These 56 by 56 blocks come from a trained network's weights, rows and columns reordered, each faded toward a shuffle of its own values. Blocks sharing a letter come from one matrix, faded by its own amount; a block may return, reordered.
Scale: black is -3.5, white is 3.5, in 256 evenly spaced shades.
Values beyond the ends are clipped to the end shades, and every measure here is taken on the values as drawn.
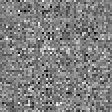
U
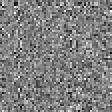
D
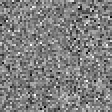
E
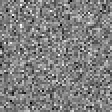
E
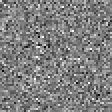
E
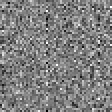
D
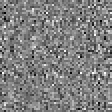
U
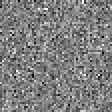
E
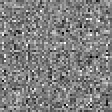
U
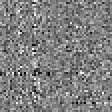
U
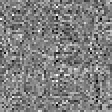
D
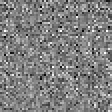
U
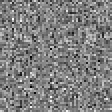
D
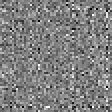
U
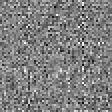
D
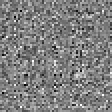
U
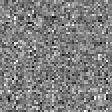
U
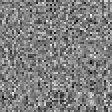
D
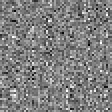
D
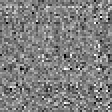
U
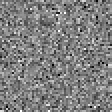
E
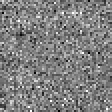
E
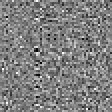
D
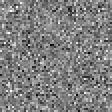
E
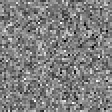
E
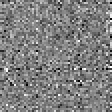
U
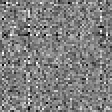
U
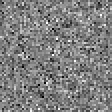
E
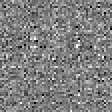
U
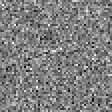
E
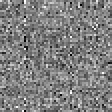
D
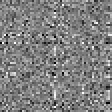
U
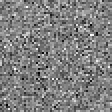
E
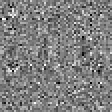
U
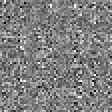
U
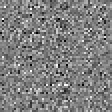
U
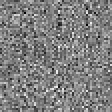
D
